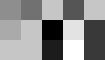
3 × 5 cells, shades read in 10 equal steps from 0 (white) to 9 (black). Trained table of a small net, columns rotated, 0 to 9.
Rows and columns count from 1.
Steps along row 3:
same up down up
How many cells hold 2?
5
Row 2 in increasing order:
1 2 3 7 9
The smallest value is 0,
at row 3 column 4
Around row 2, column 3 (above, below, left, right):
2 8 2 1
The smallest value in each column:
2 2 2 0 2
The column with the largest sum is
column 3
